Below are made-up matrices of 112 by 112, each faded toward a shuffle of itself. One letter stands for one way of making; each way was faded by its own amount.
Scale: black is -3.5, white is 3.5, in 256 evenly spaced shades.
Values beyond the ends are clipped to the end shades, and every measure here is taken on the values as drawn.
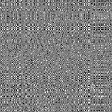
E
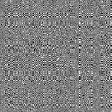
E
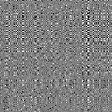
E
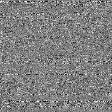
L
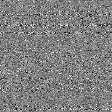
L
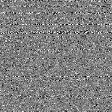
L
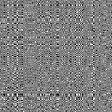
E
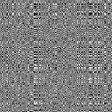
E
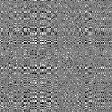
E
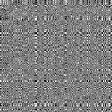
E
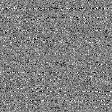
L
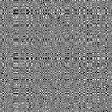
E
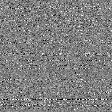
L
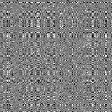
E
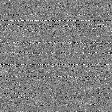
L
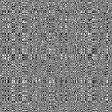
E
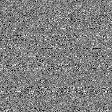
L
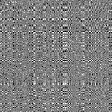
E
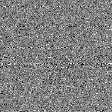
L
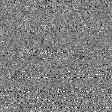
L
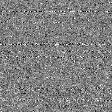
L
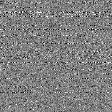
L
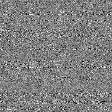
L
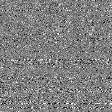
L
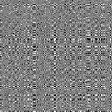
E
